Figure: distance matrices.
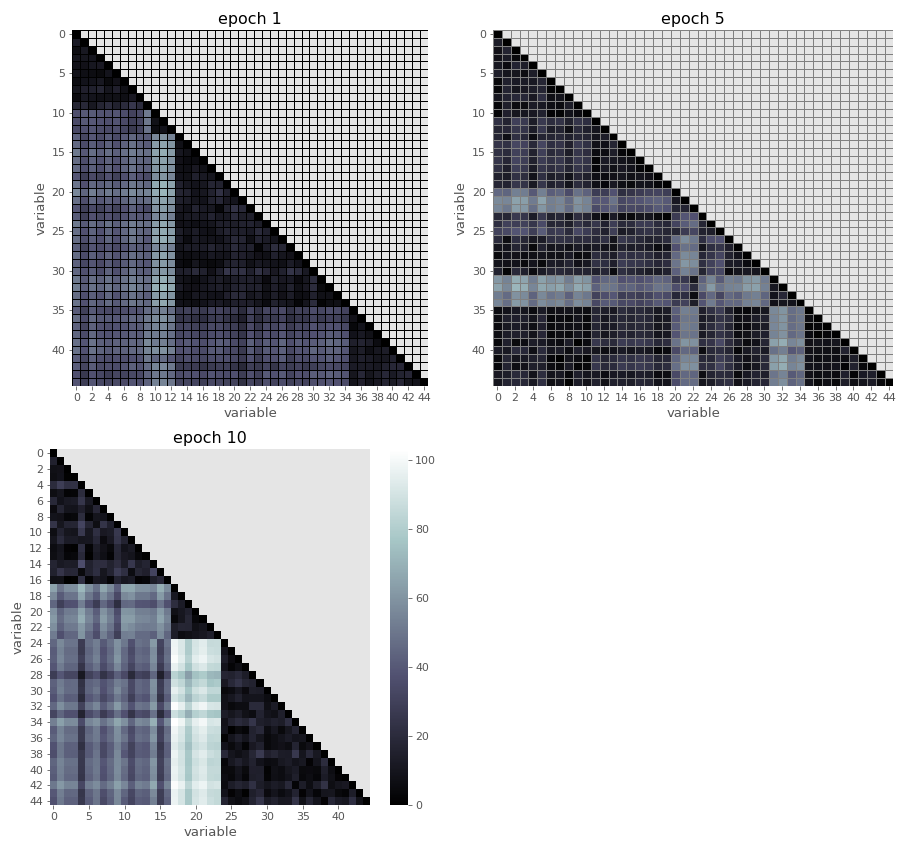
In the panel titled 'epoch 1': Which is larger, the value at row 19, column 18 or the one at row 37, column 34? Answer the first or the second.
the second
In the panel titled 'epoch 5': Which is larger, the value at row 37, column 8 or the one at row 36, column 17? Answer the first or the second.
the second
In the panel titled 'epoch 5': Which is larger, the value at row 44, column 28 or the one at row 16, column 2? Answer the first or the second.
the second
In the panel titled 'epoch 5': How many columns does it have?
45
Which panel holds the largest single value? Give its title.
epoch 10
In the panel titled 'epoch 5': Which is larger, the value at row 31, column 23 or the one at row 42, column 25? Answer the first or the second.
the first
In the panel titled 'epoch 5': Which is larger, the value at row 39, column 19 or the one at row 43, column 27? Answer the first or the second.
the first
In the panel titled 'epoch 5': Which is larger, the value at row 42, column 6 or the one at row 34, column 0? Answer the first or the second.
the second
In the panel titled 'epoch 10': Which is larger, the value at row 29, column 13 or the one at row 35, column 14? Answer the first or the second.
the second
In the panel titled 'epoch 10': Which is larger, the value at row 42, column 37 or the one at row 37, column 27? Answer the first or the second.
the first
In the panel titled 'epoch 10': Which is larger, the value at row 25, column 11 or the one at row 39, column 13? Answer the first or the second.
the second
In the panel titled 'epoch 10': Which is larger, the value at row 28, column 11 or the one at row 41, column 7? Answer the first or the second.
the second
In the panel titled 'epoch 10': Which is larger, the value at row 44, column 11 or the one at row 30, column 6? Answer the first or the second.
the second
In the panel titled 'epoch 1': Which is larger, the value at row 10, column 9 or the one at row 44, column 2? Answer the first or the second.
the first
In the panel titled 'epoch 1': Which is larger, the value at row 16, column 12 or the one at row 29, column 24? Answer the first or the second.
the first
